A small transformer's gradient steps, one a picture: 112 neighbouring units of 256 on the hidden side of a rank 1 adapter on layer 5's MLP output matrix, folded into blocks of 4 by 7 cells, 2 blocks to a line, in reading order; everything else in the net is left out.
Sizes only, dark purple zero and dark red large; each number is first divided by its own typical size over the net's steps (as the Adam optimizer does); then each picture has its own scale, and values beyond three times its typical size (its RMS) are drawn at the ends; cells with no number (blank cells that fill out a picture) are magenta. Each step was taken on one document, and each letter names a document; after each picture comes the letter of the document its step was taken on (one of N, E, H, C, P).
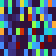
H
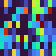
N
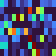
H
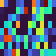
N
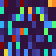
H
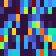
N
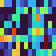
N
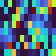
N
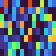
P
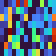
P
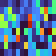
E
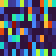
H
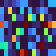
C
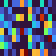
C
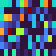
H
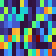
E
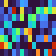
E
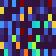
H
